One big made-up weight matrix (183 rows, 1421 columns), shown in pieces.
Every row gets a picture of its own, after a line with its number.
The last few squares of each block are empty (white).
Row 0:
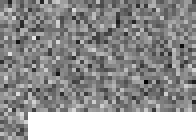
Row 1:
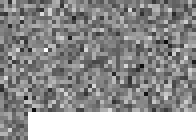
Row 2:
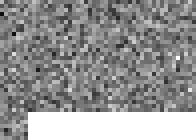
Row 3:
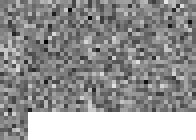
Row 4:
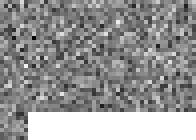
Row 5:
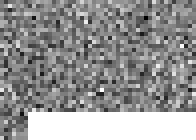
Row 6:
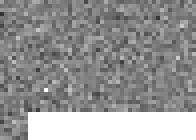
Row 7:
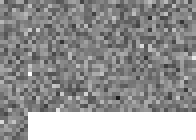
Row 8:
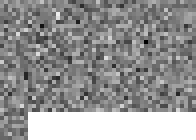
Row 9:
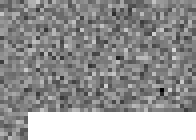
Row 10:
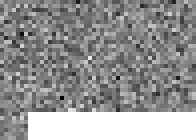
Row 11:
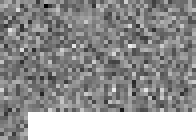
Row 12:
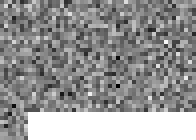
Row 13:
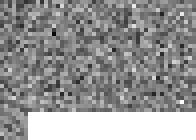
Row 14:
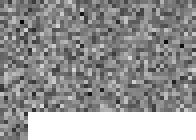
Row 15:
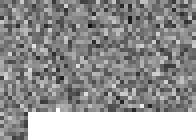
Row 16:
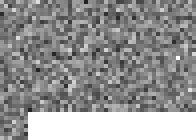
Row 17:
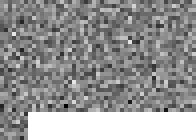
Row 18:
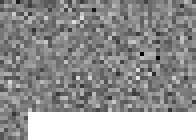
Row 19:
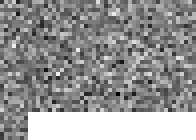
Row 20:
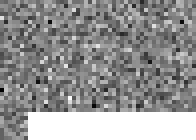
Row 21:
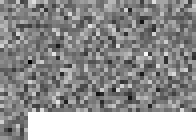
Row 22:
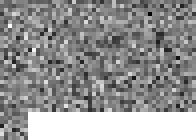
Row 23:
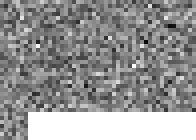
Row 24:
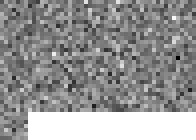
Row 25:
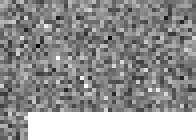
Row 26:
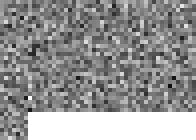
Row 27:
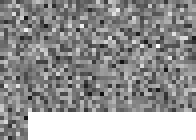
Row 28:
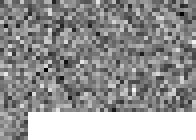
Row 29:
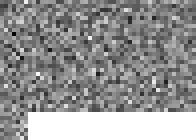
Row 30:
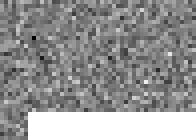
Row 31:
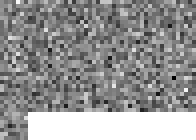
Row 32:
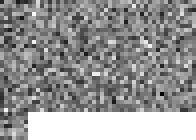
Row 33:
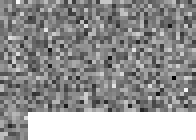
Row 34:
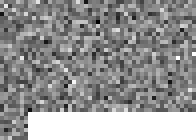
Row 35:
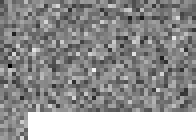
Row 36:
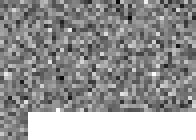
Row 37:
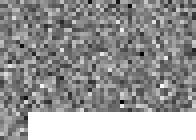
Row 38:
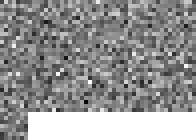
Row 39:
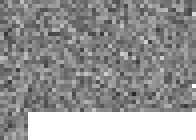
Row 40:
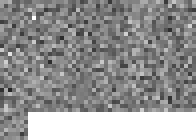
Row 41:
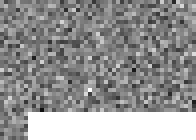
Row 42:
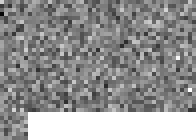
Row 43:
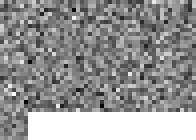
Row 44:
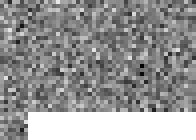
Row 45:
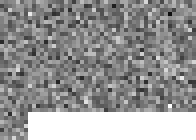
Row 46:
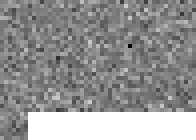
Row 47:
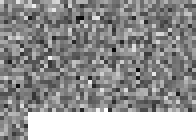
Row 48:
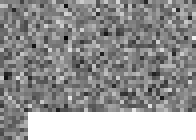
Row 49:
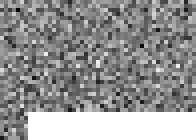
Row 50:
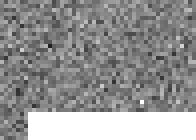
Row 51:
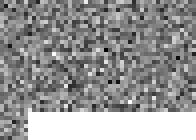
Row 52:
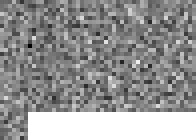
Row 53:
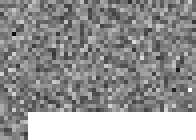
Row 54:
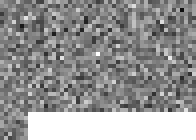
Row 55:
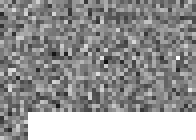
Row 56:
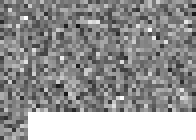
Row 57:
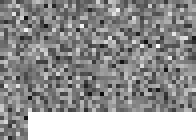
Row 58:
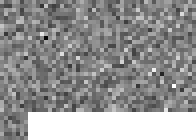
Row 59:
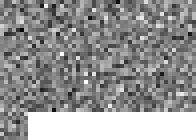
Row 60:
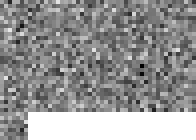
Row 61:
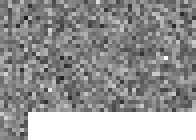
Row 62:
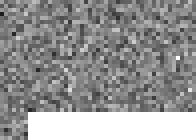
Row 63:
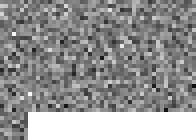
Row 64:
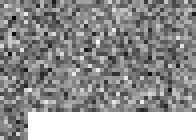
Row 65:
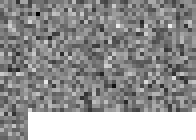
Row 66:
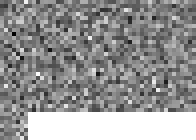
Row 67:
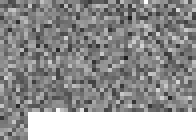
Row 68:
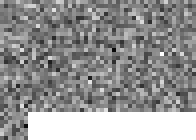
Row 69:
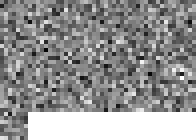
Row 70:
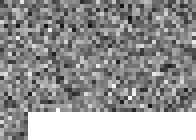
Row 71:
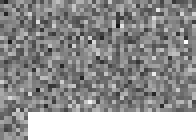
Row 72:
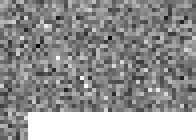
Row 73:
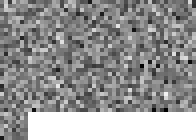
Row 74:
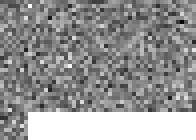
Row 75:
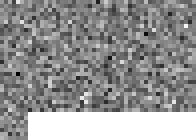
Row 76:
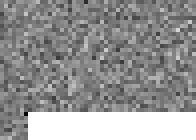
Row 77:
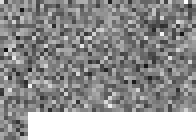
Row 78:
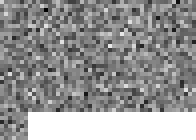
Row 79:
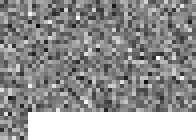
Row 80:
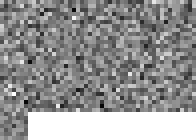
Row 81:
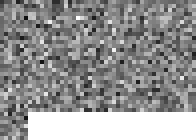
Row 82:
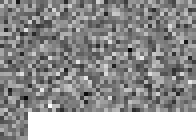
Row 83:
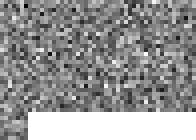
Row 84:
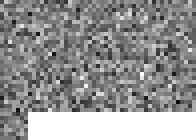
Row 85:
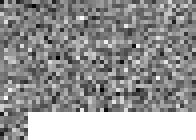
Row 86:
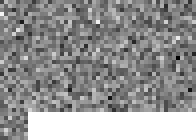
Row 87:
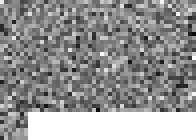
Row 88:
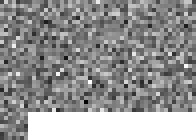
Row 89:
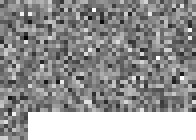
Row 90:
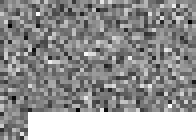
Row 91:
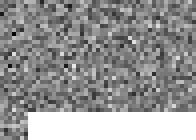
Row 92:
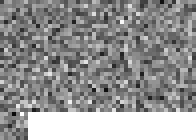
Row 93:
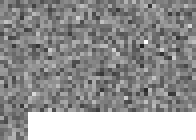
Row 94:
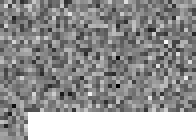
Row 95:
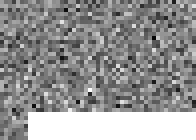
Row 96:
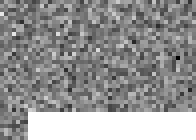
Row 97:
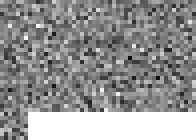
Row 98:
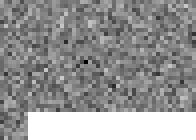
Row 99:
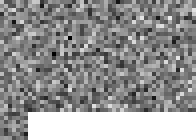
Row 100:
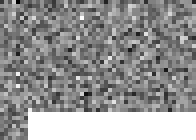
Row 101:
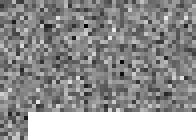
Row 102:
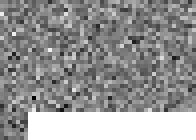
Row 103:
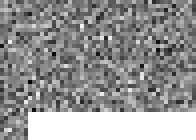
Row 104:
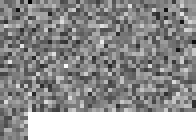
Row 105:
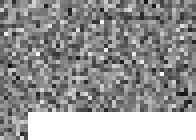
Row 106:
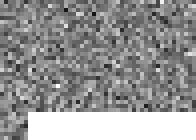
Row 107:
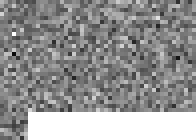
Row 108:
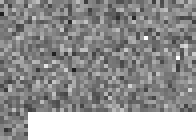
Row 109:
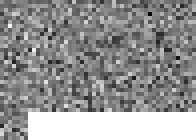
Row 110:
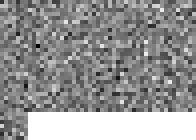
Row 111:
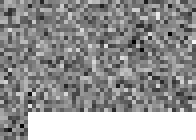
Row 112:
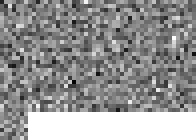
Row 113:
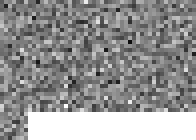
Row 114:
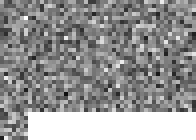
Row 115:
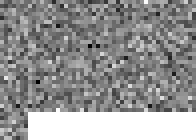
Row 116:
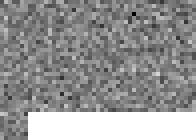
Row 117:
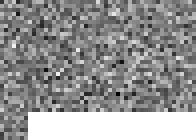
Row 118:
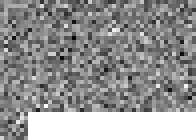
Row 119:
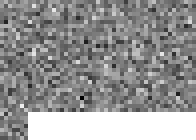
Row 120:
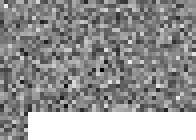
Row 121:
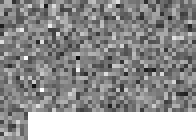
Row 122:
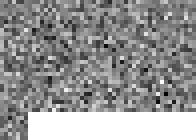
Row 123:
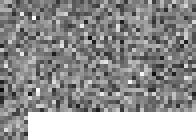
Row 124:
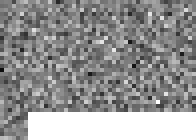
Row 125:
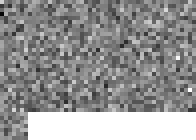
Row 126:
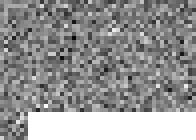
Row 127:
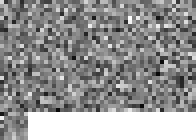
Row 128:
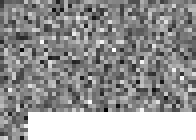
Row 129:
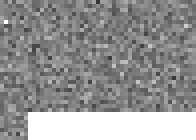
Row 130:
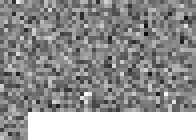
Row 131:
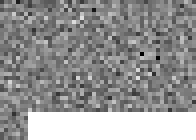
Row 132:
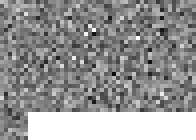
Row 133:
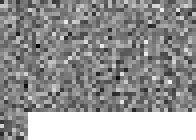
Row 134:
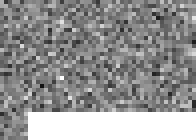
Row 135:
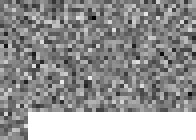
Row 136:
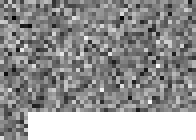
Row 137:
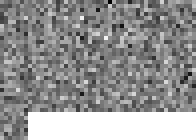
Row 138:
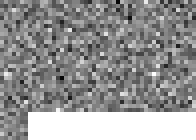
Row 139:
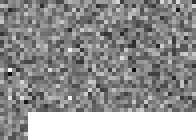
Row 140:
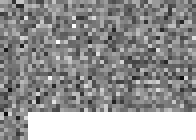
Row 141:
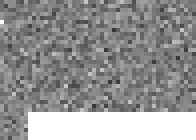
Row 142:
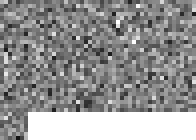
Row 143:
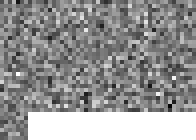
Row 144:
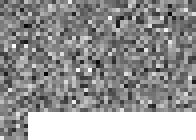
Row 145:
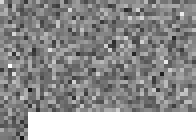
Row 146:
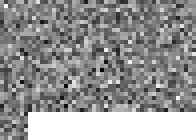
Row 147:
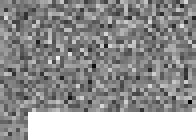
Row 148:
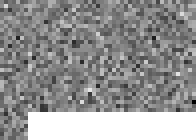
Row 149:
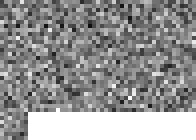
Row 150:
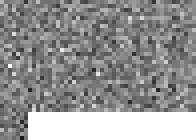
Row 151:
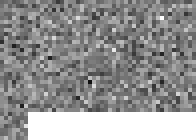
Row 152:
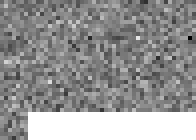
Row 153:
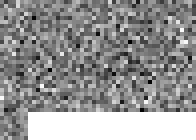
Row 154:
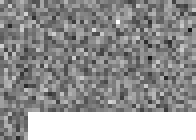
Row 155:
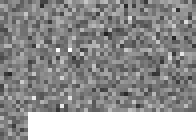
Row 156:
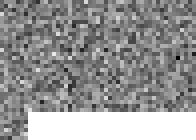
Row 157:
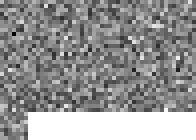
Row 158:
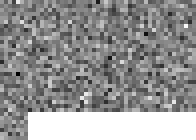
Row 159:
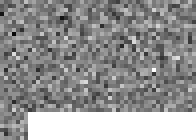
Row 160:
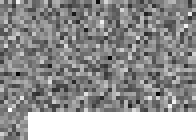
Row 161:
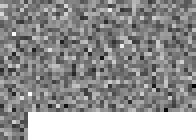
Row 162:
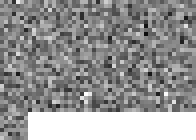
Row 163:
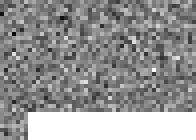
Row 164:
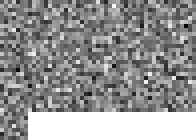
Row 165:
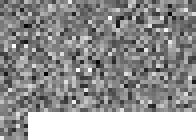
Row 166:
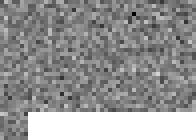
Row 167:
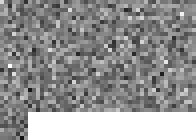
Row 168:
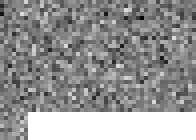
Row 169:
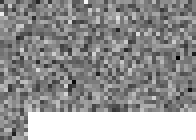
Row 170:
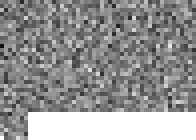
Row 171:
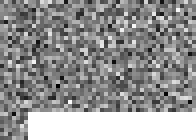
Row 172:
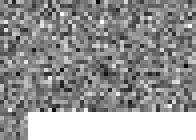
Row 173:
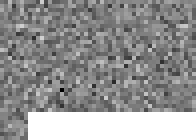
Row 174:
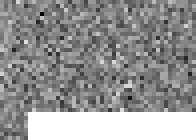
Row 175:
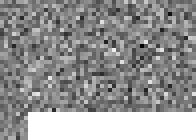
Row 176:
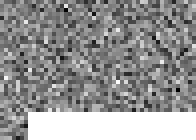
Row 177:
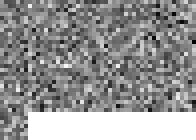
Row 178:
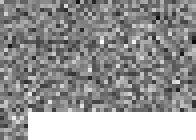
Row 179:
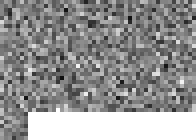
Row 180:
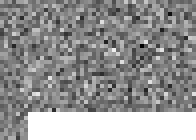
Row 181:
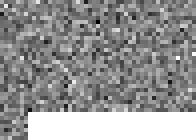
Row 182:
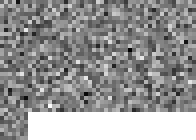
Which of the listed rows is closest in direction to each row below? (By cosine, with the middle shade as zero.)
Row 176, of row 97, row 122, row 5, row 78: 122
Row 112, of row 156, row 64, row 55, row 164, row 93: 156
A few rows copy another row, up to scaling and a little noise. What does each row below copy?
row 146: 120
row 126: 118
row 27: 57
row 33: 31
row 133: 110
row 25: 72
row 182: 82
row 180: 175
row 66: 29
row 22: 109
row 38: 88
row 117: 19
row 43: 80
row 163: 159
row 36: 138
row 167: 145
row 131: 18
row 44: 60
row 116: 166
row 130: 162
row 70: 149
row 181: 34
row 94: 12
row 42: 125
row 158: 75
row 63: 161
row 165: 144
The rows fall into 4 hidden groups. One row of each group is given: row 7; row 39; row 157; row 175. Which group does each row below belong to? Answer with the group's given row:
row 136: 39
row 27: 175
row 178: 7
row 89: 175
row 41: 7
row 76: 157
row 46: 7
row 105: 157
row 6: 157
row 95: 7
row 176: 7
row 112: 157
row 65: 175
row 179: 7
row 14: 39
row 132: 39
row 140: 175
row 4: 39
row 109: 175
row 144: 39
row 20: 7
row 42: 157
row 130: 175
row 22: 175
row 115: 7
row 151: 175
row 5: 39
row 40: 39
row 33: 175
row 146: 157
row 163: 157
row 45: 175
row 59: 157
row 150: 157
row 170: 39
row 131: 175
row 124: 175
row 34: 157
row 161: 157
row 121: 157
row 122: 175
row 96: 157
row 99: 157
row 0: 39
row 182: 175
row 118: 7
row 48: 7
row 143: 175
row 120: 157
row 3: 175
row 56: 7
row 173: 39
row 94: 39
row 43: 39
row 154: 39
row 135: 175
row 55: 157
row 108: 157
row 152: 175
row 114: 7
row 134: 7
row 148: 7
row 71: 39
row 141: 157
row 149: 7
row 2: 157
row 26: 175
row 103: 39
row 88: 175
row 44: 39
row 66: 157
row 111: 7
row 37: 7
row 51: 157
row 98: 7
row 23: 175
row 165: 39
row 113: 157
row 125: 157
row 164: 175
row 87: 7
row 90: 175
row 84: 39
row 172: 175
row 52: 175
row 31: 175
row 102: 157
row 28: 7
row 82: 175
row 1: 39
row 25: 175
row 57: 175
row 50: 39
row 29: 157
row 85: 175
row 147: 7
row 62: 157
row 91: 157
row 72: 175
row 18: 175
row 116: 7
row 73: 39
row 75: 175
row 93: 175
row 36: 7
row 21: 39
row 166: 7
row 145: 157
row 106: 7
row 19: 175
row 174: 39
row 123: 39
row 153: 39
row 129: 175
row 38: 175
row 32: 39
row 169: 157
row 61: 7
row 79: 175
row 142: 39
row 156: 157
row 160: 175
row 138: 7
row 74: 7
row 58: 157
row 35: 157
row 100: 175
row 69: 175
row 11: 39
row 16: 157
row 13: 39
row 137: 39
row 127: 7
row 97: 175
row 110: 175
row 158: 175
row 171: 7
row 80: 39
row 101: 175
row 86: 157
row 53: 157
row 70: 7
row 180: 175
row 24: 157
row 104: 7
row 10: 7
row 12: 39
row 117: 175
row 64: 39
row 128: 175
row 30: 39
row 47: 175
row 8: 175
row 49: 39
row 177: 7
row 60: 39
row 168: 157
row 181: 157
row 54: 39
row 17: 157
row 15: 7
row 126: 7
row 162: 175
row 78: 7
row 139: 7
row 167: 157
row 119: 175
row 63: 157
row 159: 157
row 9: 39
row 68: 175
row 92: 7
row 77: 39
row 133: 175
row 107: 157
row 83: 39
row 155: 7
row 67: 7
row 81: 175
